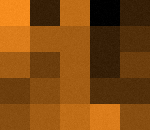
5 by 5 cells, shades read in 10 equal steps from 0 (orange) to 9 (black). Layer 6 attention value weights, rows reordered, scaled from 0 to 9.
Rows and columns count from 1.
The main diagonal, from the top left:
0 3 3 6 4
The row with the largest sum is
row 1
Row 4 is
5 4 3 6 6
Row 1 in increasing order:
0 2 7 7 9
